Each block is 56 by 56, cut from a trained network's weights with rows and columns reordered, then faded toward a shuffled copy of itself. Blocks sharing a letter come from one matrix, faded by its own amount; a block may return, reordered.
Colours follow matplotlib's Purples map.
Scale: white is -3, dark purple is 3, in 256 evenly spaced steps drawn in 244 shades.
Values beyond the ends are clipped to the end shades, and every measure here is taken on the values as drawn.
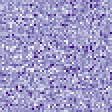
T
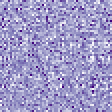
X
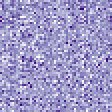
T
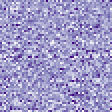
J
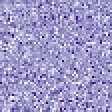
X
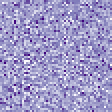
X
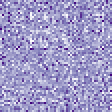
T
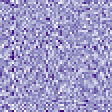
J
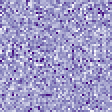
T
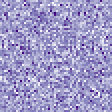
T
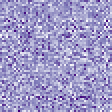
J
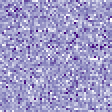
X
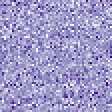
X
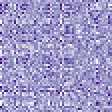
J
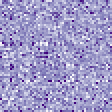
T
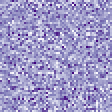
J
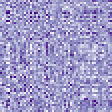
J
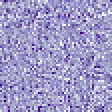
X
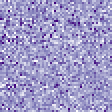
T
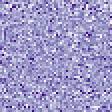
T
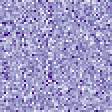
X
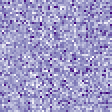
X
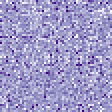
X
